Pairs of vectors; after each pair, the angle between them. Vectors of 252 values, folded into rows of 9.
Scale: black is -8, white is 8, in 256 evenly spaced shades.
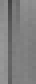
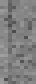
partly aligned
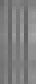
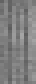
nearly parallel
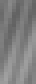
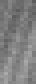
nearly parallel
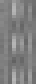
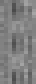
nearly opposite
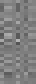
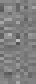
nearly parallel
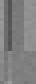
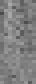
partly opposed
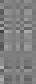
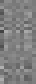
nearly parallel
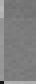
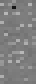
orthogonal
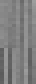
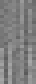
nearly opposite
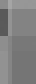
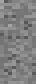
orthogonal
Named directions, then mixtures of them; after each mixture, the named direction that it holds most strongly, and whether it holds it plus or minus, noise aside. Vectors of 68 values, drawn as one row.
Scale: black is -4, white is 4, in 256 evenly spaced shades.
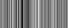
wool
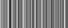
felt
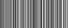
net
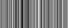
wool, plus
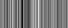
wool, plus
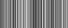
net, plus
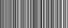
net, plus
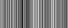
wool, plus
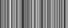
felt, minus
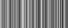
felt, plus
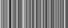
felt, plus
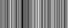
wool, plus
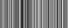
wool, plus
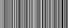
net, minus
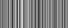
wool, minus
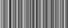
felt, plus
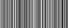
net, minus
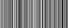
net, minus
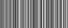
net, plus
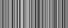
wool, minus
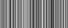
felt, plus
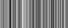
felt, plus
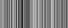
wool, plus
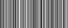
net, plus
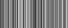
net, plus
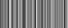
felt, minus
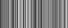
felt, minus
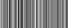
felt, plus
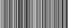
net, minus
